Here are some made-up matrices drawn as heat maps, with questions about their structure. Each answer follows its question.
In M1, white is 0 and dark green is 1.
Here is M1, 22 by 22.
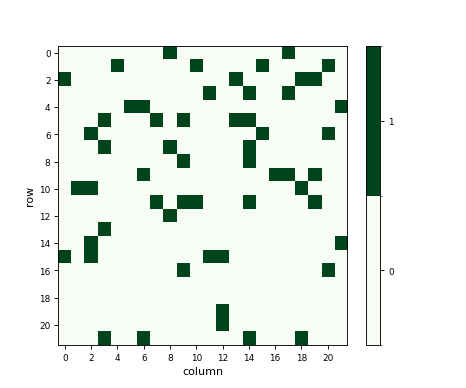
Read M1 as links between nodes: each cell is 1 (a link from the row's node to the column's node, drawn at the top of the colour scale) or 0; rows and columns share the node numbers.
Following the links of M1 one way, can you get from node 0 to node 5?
yes
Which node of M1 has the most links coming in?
node 14
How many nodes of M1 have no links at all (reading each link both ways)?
0
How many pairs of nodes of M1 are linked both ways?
3
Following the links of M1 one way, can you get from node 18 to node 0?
no
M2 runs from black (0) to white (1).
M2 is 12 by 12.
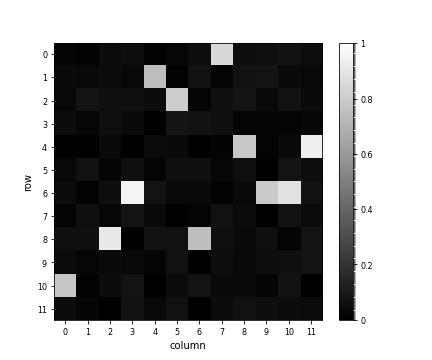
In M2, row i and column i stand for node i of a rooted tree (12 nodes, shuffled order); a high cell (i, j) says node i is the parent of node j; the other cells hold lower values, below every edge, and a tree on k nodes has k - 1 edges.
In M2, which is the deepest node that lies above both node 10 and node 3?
6
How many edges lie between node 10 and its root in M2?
4
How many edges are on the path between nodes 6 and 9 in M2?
1
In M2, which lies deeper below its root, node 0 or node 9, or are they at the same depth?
node 0
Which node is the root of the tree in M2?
1
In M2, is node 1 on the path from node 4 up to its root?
yes
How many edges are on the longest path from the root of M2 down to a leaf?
6
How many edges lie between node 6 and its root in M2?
3
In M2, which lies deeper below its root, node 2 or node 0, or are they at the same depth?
node 0
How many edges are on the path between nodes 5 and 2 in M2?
1
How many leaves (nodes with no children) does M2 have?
5
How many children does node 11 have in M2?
0
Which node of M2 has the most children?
6
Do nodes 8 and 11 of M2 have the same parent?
yes
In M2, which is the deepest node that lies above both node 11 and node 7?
4
